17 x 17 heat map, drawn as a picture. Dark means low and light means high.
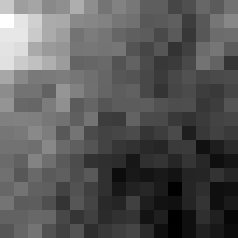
The field is mottled with small blotches. The bottom right is the ninth with the lowest average. The top left is the ninth with the highest average. In the top left lies a patch that is higher than the rest. The field climbs toward the top left. Neither half mirrors the other.
